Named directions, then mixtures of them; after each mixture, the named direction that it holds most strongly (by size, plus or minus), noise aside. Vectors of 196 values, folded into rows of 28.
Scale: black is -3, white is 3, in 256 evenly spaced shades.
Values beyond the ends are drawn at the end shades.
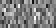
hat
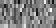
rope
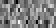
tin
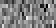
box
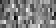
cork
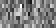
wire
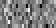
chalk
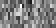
wire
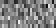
box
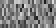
rope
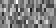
tin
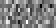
tin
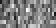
cork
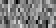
tin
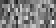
cork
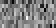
box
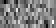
tin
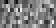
tin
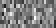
hat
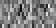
box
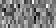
hat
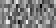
tin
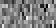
box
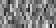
chalk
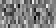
hat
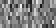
wire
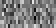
hat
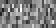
wire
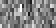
wire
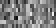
cork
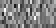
hat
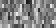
wire
